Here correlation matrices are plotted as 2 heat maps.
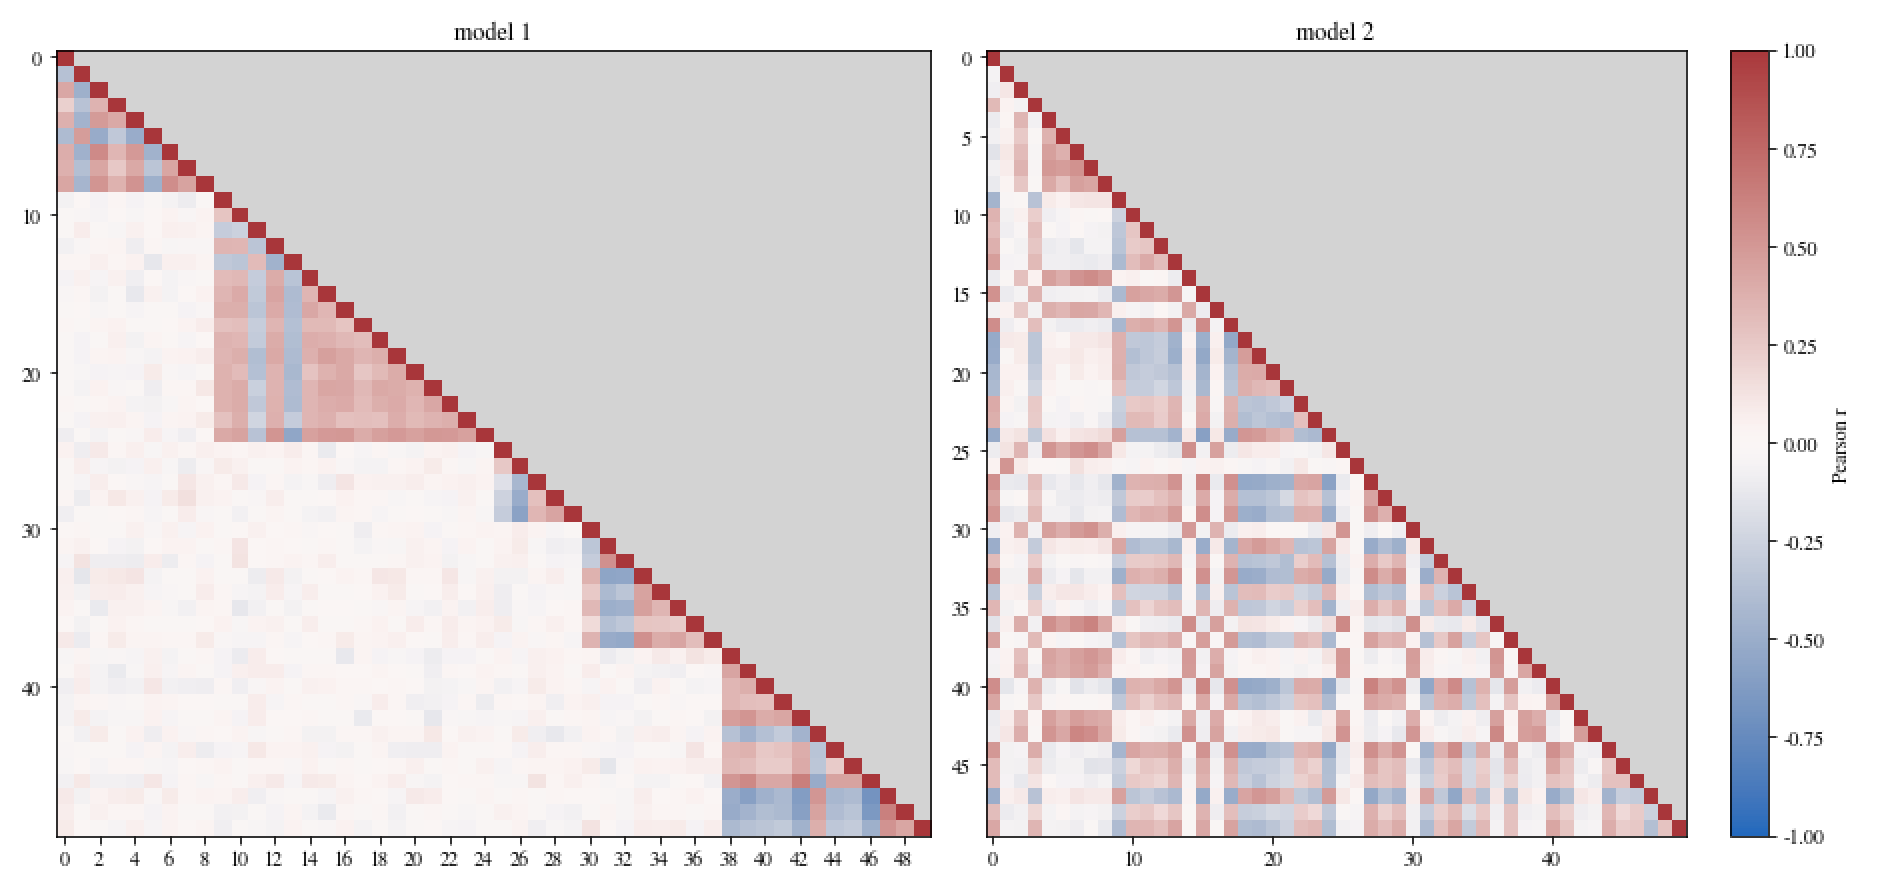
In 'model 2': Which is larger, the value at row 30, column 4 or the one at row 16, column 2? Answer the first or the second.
the first
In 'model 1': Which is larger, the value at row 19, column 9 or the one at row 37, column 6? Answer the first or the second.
the first
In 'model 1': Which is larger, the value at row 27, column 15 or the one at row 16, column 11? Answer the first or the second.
the first
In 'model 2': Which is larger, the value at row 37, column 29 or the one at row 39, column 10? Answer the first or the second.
the first
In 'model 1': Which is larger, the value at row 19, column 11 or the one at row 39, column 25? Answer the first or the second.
the second
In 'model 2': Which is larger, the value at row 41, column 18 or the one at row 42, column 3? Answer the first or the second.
the second
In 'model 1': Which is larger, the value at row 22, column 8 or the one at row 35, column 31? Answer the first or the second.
the first
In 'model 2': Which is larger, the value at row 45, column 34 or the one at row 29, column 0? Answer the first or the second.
the second
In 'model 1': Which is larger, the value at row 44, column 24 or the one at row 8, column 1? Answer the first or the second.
the first
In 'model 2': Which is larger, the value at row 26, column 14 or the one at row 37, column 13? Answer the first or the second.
the second
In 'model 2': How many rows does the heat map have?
50
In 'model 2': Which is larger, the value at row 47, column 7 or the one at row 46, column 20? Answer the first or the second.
the first
